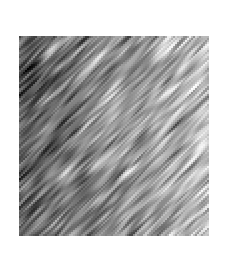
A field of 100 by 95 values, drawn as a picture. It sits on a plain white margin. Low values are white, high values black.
The values follow a bell shape. Values rise toward the left. No row or column stands out. Streaks slant up to the right.
